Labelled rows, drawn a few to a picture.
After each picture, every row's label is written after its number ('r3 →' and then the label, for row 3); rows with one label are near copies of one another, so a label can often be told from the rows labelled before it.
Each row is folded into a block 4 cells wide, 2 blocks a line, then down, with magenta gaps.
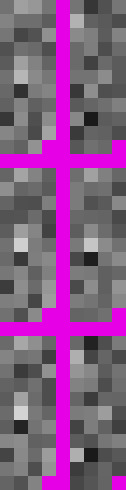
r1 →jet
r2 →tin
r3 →jet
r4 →jet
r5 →jet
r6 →tin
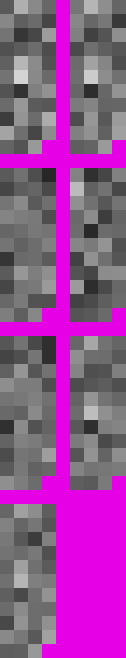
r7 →jet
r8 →jet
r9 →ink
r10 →tin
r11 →ink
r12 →jet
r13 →jet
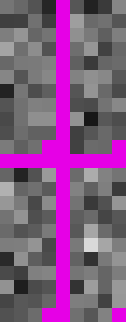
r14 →ink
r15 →tin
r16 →tin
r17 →jet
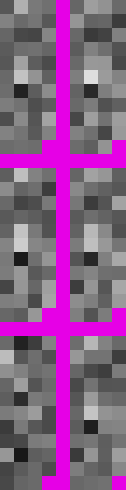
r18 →jet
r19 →jet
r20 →jet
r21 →jet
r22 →tin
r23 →jet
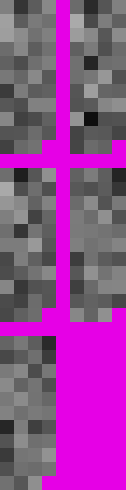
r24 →tin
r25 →tin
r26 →tin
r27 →ink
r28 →ink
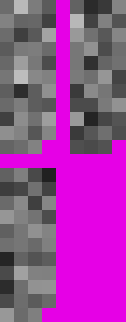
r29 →jet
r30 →tin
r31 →ink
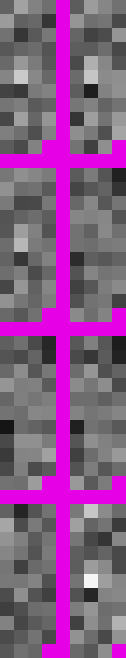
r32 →jet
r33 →jet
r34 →jet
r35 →ink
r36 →ink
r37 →ink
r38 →tin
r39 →jet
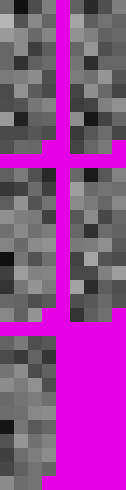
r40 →tin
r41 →tin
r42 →ink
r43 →tin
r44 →ink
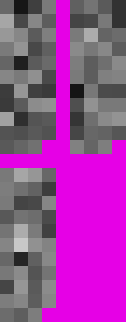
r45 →tin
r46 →ink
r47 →jet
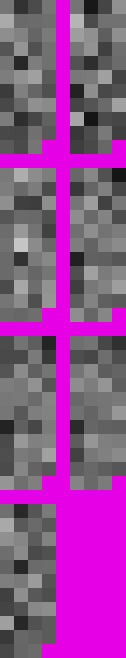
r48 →tin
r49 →tin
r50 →jet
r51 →ink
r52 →ink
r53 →ink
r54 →tin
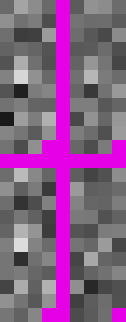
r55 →jet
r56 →jet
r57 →jet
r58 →tin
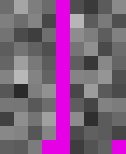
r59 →jet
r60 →tin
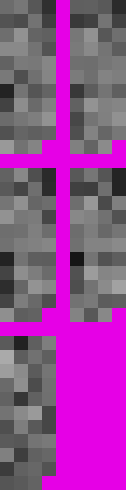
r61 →ink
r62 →ink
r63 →ink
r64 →ink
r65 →tin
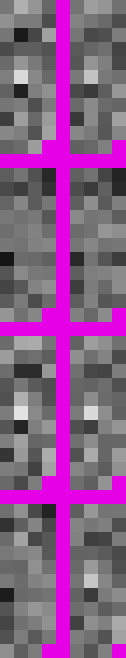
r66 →jet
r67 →jet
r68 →ink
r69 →ink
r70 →jet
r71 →jet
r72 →ink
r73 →jet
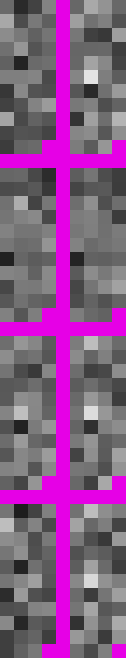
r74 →tin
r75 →jet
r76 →ink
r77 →ink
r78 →jet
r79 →jet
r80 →tin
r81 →jet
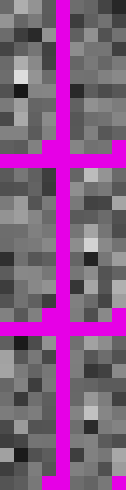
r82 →jet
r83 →ink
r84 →ink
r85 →jet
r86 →tin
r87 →jet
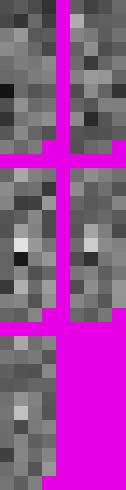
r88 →ink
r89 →tin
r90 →jet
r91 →jet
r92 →jet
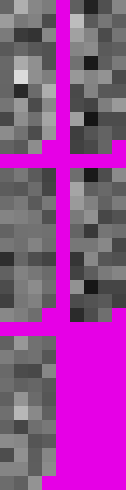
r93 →jet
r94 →tin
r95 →ink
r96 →tin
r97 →jet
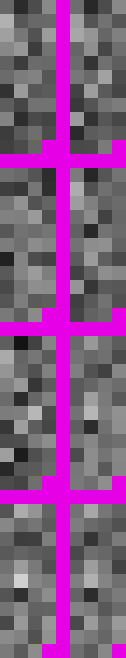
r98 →tin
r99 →tin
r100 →ink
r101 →tin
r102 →tin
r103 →jet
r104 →jet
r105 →jet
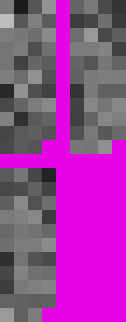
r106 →tin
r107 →ink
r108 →ink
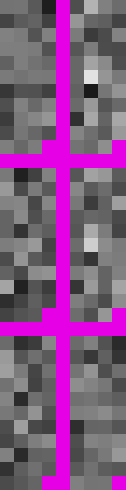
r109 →ink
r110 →jet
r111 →tin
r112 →jet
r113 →tin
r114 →ink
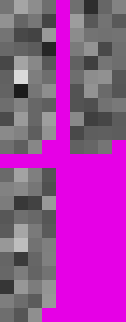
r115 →jet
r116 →tin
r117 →jet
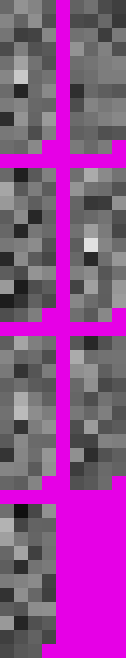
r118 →jet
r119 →ink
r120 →tin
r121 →jet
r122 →jet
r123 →tin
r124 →tin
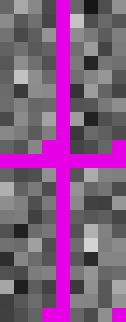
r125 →jet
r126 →tin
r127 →tin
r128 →jet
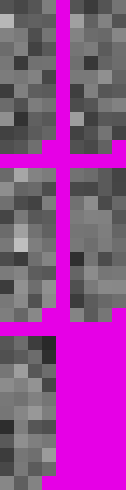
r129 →tin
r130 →tin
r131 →jet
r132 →ink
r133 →ink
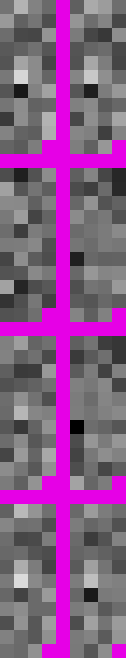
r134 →jet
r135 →jet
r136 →tin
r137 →ink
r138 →jet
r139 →ink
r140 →jet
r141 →jet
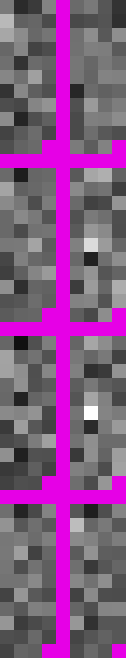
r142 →tin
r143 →ink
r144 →tin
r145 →jet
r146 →tin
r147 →jet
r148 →tin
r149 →tin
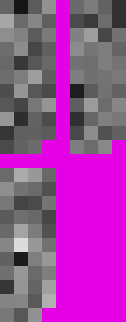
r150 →tin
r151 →ink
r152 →jet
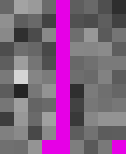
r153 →jet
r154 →ink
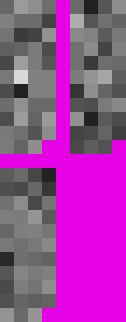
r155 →jet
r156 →tin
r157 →ink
